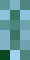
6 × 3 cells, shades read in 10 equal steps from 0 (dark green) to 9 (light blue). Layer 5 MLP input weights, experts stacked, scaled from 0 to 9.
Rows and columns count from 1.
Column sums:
32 30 35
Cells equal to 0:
1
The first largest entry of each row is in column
2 1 3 1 1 2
